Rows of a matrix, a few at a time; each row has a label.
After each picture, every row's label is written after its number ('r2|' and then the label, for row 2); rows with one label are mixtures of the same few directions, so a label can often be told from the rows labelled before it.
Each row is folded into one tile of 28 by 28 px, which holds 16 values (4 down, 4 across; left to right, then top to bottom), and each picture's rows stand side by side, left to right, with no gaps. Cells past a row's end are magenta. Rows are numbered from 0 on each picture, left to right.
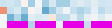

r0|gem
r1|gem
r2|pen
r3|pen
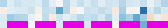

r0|gem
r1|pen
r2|gem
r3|pen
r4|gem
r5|gem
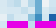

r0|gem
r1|pen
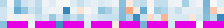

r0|gem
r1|gem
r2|pen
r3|gem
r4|gem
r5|gem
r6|pen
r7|gem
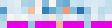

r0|gem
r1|gem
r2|pen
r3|gem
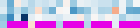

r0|pen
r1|pen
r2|gem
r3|gem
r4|gem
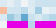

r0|gem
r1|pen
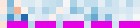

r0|gem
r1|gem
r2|gem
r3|pen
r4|pen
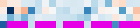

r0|pen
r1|gem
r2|pen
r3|gem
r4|pen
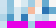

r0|pen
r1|gem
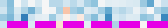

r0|pen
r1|gem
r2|pen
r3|pen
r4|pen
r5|pen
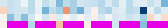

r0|gem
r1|gem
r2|pen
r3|pen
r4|gem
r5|gem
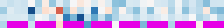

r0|gem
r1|gem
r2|gem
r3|pen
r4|pen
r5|pen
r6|gem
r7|pen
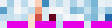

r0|gem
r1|pen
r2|gem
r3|pen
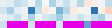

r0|pen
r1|gem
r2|gem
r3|pen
